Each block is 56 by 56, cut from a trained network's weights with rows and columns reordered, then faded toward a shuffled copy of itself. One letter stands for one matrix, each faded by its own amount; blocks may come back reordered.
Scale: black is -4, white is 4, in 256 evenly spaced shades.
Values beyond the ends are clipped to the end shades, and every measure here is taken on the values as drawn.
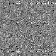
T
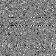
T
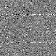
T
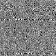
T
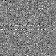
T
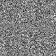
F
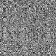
F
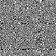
T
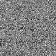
F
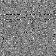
T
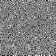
T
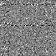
T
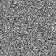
F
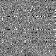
T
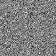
F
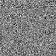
F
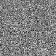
F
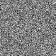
F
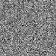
F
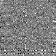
T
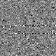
T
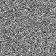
F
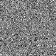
F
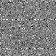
T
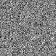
F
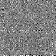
T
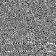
T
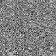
F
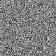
F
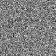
F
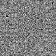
F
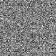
F
